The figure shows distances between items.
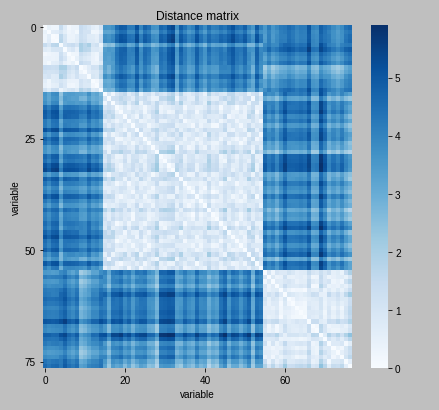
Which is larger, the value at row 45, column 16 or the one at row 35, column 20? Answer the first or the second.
the first
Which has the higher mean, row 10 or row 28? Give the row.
10
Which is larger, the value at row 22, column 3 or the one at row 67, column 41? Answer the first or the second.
the first
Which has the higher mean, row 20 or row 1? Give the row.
1
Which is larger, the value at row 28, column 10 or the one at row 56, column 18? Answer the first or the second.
the second
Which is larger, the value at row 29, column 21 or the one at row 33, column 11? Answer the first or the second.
the second
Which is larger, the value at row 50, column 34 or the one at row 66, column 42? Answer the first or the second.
the second
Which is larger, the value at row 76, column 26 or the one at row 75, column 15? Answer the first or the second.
the second
